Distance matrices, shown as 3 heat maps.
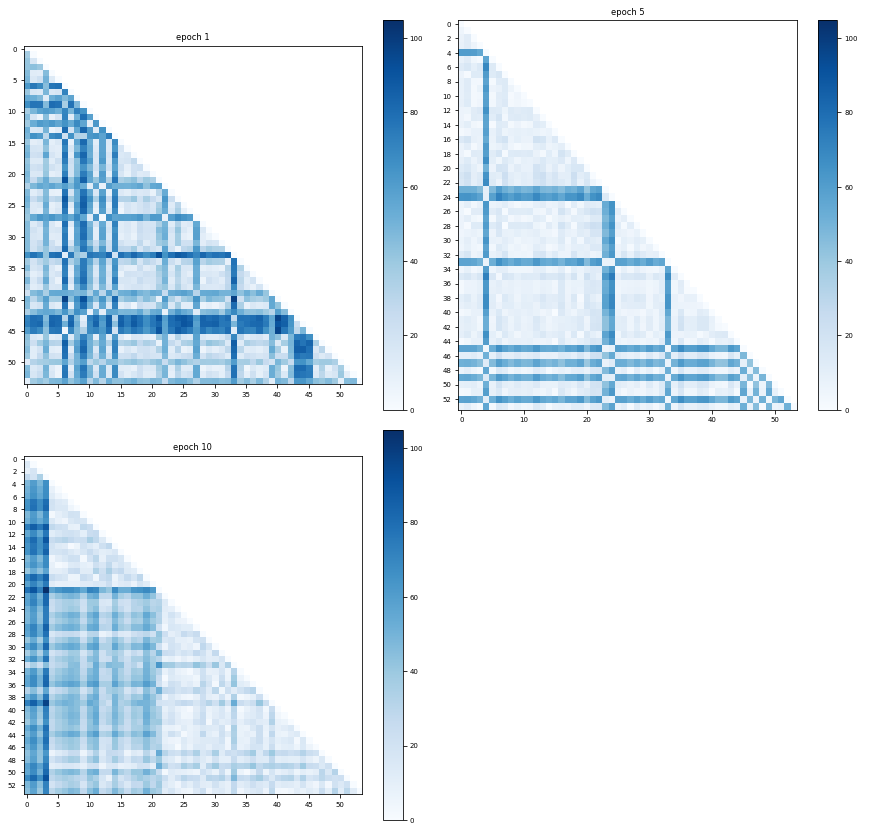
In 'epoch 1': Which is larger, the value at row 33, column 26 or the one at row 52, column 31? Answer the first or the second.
the first
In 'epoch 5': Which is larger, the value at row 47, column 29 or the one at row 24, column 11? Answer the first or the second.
the second
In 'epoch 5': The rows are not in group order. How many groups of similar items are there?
2
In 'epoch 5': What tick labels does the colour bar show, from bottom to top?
0, 20, 40, 60, 80, 100
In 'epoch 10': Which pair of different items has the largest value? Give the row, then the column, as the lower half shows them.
21, 3
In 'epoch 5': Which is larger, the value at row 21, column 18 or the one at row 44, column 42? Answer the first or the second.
the first
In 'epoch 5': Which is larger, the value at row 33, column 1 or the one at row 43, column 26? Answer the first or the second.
the first
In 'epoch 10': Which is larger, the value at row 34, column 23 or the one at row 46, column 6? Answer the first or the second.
the second
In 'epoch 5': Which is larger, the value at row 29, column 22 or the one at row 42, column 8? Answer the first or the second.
the first
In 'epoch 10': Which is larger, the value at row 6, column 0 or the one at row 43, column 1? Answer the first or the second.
the second
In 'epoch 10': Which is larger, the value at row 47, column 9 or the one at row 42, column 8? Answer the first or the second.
the second
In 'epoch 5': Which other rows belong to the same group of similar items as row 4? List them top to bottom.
23, 24, 33, 45, 47, 49, 52
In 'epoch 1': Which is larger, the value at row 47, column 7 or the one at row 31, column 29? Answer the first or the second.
the first
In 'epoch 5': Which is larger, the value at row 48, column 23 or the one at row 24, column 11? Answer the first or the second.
the second
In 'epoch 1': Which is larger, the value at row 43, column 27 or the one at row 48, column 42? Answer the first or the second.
the first
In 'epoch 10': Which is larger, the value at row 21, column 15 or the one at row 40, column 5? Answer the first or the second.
the first
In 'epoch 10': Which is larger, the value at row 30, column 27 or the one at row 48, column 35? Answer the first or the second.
the second
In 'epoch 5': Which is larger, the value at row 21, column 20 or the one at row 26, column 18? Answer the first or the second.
the first
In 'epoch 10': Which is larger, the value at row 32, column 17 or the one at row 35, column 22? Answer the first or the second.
the first
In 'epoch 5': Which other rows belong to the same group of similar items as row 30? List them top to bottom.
0, 1, 2, 3, 5, 6, 7, 8, 9, 10, 11, 12, 13, 14, 15, 16, 17, 18, 19, 20, 21, 22, 25, 26, 27, 28, 29, 31, 32, 34, 35, 36, 37, 38, 39, 40, 41, 42, 43, 44, 46, 48, 50, 51, 53
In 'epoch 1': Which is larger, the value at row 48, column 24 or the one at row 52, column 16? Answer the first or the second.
the first
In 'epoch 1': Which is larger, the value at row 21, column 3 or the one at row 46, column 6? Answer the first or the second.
the second
